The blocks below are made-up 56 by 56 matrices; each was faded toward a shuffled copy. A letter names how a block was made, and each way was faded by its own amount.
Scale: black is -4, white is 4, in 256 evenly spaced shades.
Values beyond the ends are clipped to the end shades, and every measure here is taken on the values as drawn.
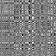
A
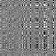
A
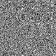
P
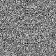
P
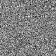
P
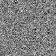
P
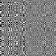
A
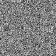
P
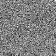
P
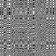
A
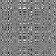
A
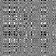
A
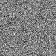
P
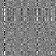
A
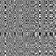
A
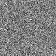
P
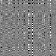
A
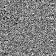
P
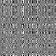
A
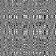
A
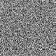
P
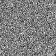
P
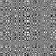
A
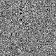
P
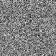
P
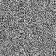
P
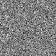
P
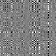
A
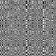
A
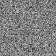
P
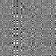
A
